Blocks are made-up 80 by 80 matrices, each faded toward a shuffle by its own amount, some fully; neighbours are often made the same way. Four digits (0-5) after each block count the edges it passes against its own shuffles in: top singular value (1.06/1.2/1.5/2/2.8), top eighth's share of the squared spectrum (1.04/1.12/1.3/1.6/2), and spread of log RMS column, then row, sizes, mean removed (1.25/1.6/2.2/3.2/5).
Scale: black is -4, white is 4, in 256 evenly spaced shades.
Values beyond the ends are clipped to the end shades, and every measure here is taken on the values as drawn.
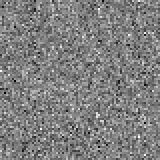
0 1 2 0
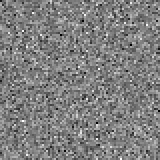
0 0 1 0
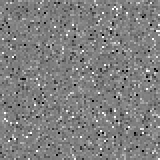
1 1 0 0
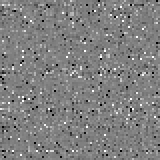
3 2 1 1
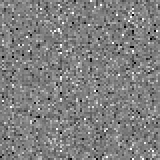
1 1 1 0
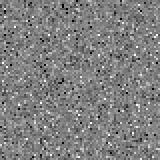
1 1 1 0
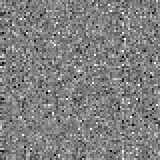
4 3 1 1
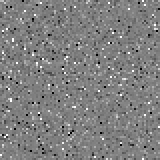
1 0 0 0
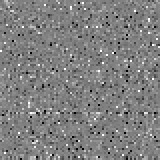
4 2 0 1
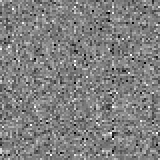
4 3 2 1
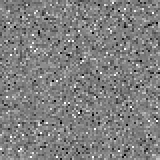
0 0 0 0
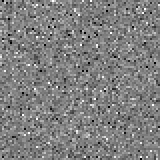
2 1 0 0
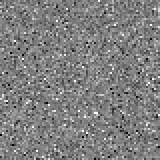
1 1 0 0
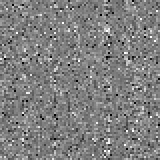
1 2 2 1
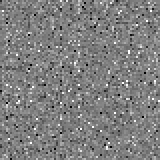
1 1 1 0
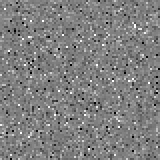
0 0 0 0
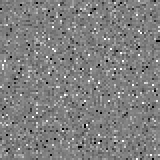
0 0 0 0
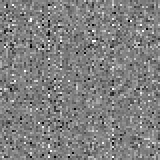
2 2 3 2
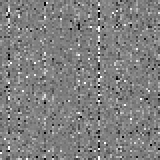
3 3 3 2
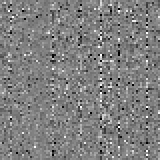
2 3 3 2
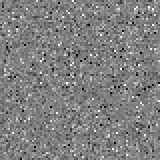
2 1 0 0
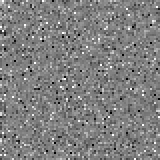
3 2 1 0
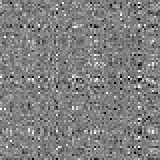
4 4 3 3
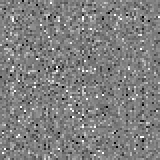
3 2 1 1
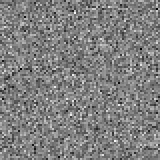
2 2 1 0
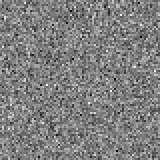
0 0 0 0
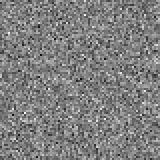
1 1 0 0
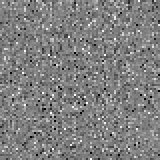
3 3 1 0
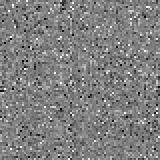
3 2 1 0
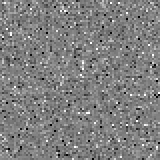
2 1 0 0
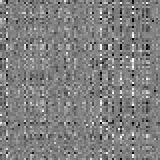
5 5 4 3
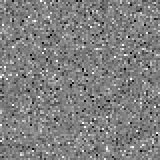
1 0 0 0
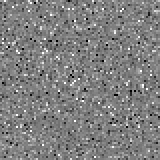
0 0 0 0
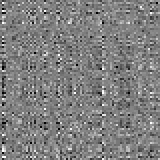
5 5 3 3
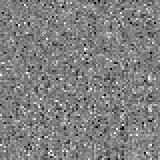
3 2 1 1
